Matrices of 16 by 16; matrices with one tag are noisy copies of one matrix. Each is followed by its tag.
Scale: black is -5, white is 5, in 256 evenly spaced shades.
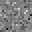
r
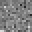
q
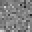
q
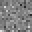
q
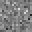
r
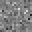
r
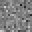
q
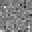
q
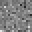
q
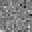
q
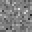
r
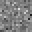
r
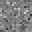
r
